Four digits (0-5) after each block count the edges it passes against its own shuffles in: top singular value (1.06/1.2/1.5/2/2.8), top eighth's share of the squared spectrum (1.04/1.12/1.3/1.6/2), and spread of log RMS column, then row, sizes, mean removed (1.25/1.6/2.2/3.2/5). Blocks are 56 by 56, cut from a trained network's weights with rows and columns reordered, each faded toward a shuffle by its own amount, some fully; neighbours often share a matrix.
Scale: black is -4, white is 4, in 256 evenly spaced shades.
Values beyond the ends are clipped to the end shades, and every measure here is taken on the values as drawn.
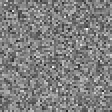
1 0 0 0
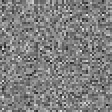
4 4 2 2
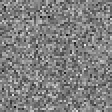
0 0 0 0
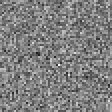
1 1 0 0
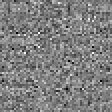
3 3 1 1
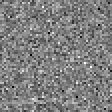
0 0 0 0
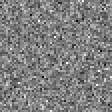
0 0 0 0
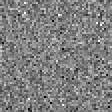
1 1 0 0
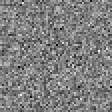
2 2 0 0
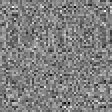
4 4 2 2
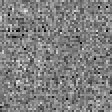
3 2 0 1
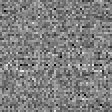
3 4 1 2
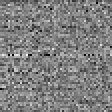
3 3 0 2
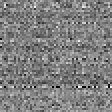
4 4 1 2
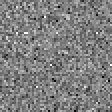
1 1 0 0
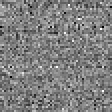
3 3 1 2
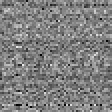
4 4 0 2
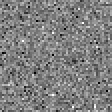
1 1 0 0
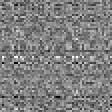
4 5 2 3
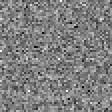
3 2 0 1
